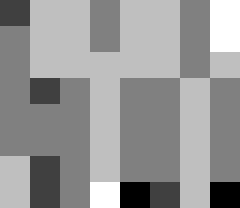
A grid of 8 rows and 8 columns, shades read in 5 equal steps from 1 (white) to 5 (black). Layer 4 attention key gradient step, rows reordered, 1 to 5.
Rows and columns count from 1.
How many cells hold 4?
5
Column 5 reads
2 2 2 3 3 3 3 5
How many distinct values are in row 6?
2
